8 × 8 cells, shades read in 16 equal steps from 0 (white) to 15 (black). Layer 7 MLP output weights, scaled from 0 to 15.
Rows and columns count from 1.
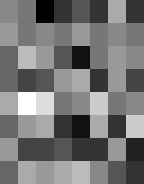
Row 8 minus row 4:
0 -6 -4 -1 -1 -5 4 1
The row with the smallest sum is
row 5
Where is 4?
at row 3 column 2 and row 8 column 5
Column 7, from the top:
5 7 6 6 8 12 6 10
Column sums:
60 53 62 71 72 67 60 73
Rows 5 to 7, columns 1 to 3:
5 0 2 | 9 6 5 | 6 11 11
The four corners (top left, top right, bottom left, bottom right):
7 12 9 12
